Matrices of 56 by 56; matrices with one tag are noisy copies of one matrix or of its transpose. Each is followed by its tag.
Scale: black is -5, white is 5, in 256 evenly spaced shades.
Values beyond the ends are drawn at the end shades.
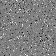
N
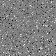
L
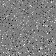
L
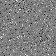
N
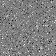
L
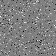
N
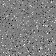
L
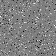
N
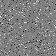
N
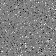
L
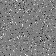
N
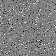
N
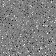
L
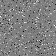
N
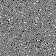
N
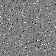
N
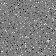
L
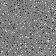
L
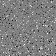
L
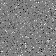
L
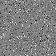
N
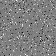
N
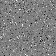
N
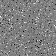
N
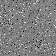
N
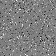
N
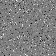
N
